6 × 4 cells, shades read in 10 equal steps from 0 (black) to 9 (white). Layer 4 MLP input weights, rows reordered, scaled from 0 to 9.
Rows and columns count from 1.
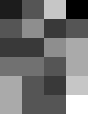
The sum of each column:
22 20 22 31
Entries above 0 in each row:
3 4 4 4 4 4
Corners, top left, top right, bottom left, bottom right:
1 0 6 9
